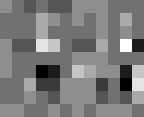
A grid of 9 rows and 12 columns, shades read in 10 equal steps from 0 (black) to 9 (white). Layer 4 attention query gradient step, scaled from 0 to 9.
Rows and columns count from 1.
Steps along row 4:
down same up down down down same up down up down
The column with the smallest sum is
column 5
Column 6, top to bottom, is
3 4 4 4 4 4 5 5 4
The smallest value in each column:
4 3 3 0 1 3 3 3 2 4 0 1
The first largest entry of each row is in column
1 4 4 11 1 7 12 12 1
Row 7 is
4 4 6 2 2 5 5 5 2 4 0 8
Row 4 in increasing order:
1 3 3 3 3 4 4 5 6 7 8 9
